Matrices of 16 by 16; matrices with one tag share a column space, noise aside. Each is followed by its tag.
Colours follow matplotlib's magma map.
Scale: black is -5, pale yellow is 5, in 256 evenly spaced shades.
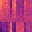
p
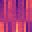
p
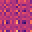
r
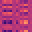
r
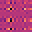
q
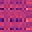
q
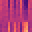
p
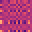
r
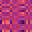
r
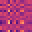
r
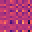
r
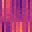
p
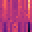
p
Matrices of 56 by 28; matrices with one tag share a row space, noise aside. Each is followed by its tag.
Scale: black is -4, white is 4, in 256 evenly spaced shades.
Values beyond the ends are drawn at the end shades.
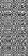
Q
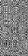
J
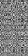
Q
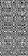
Q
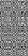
Q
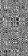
J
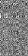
J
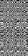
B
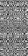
B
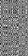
J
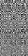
Q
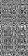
Q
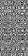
Q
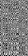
J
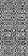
Q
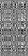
Q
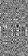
J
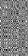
J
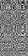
Q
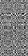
Q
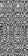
B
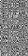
J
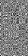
J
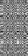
B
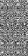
B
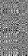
J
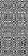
Q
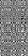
Q
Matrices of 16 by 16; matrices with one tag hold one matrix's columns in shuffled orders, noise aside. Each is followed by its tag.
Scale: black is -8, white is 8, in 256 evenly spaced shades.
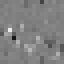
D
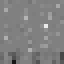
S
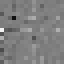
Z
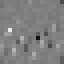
D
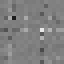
Z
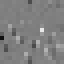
D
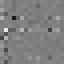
Z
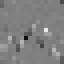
D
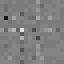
Z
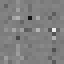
Z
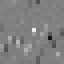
D
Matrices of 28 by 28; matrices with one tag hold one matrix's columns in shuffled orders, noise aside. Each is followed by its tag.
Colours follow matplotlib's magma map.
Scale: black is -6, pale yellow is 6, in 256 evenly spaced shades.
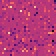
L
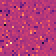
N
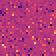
N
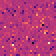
N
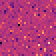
N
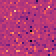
L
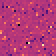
N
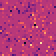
N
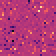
L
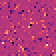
N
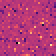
N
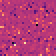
N
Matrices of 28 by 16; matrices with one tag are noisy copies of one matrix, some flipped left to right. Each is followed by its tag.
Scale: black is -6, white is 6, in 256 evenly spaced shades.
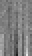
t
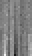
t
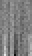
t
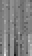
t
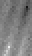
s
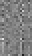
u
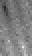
s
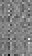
u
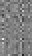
u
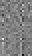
u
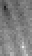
s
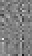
u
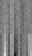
t
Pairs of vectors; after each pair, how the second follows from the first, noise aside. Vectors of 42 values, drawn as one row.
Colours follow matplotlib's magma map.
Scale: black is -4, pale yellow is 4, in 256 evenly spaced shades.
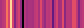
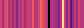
shuffled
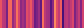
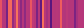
partly zeroed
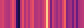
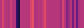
partly zeroed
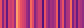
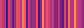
shuffled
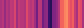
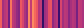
shuffled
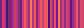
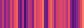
shuffled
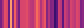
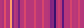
partly zeroed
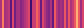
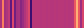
partly zeroed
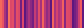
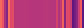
partly zeroed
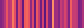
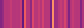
partly zeroed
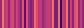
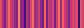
shuffled
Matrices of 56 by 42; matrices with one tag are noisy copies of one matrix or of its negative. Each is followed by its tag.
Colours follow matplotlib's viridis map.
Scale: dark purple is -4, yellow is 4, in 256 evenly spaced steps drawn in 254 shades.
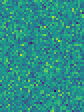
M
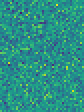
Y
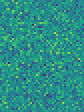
Y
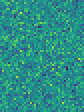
Y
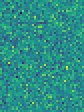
Y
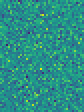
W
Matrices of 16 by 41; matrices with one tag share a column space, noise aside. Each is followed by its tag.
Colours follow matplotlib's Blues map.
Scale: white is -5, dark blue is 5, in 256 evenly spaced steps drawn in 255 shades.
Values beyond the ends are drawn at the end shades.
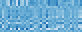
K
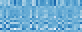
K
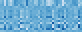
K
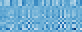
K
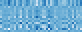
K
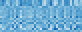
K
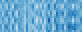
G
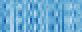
G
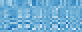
K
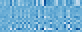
K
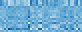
K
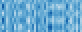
G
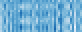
G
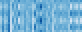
G
